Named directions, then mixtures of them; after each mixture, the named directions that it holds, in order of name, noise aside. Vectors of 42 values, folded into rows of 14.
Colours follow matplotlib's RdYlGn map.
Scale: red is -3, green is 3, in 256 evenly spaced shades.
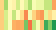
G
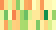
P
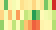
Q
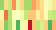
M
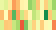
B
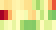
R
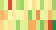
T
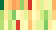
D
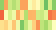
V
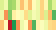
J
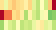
Q, R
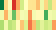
B, D, M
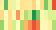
Q
